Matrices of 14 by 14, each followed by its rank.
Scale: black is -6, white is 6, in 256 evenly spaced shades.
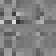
two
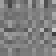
two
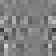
two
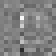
two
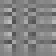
one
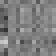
two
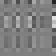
one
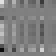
one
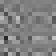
two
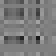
one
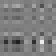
one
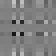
one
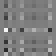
one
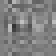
two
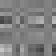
one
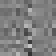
two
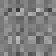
two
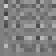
two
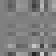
one
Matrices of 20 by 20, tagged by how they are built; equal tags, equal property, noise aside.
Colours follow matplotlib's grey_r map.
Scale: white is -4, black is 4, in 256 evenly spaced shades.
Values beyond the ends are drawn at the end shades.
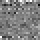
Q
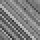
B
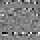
Q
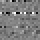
Q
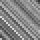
B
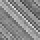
B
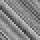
B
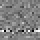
Q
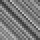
B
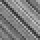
B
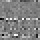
Q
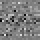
Q
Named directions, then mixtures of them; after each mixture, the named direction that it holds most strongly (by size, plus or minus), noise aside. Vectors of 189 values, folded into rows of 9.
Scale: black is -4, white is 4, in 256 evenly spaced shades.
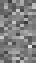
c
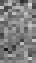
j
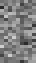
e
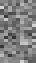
e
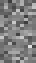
c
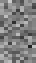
c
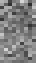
j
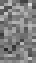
j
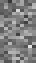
c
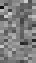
e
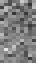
j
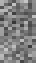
j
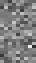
c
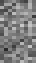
j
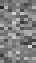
e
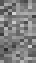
j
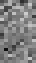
j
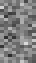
e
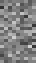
e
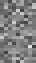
c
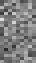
j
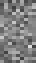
c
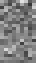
j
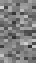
e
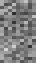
j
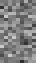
e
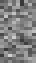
e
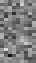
e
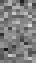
j
